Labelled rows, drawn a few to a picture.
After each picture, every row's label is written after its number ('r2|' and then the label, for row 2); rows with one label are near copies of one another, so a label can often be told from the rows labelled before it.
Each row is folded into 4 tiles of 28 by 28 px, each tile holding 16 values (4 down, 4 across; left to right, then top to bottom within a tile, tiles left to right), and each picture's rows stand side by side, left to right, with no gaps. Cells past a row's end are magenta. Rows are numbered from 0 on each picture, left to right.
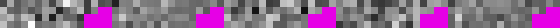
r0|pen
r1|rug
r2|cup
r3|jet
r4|rug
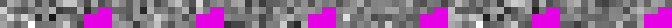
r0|pen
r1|cup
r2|jet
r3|rug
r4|pen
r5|jet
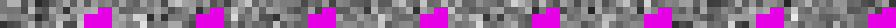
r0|jet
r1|pen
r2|rug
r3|cup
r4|pen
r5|cup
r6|jet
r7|rug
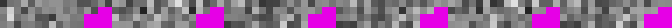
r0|rug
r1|cup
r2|jet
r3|jet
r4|cup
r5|jet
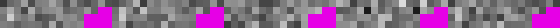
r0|rug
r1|rug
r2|jet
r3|cup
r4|rug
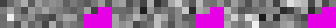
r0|rug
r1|cup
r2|pen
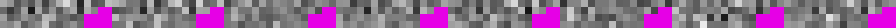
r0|cup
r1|cup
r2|rug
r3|cup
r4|cup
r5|rug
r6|pen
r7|cup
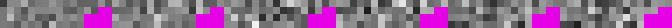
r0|rug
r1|cup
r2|pen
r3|cup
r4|jet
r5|jet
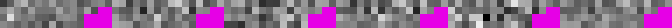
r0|rug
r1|cup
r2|jet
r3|cup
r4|pen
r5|cup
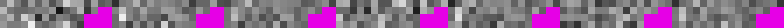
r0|pen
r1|rug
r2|rug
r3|cup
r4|rug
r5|jet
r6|rug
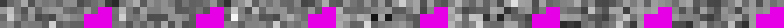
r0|rug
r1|rug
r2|rug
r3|pen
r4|pen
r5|jet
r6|jet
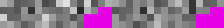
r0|cup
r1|cup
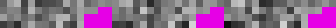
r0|jet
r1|jet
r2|jet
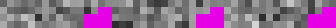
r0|pen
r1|jet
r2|pen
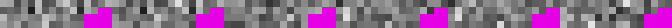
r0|cup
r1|cup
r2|jet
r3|rug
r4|rug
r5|pen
